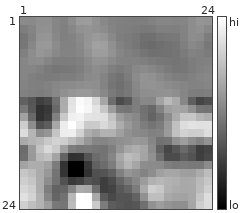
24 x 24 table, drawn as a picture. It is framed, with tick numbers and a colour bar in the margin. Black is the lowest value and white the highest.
A horizontal seam about 40% of the way down splits the table, and the top part is calmer. Neither half mirrors the other. There is no overall slope.
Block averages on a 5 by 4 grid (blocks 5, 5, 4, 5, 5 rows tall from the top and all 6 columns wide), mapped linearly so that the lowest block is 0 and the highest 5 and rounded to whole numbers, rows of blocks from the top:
1 1 0 1
1 1 1 1
0 5 0 2
3 0 2 0
2 0 1 3
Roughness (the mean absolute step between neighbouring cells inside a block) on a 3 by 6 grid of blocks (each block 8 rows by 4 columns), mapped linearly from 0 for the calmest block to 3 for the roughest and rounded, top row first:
0 0 0 0 0 0 | 2 2 2 1 1 2 | 1 3 2 1 1 1
